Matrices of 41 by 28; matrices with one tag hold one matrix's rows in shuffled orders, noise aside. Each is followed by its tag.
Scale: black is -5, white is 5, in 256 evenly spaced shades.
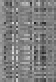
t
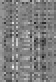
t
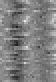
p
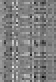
t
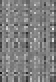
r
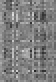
t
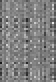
r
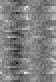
p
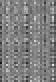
r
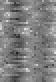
p
